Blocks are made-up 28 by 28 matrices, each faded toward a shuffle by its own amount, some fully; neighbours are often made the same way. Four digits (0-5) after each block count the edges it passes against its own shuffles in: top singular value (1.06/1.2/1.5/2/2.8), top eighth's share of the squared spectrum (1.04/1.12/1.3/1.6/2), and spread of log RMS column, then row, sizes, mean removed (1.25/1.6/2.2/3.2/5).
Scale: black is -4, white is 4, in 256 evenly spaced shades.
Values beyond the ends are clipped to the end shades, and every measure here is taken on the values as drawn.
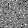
0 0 0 0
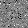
0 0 0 0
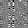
4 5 2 1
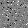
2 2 0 1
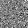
0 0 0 0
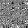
3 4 1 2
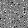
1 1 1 0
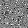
2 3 0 0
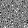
2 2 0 0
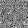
2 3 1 0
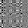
4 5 3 2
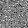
0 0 0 0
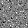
0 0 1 0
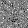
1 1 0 0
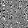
2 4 2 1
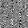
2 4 2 0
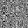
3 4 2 0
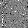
2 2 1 0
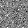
1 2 1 0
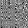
3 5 3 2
